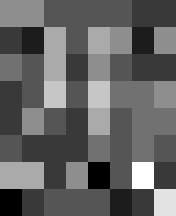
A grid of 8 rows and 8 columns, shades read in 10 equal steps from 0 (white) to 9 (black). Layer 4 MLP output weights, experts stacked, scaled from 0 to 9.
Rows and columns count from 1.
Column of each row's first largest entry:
7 2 4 1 1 2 5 1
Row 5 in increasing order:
3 4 5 5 6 6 7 7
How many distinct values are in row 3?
5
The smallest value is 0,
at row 7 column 7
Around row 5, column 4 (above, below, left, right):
6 7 6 3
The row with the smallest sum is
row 4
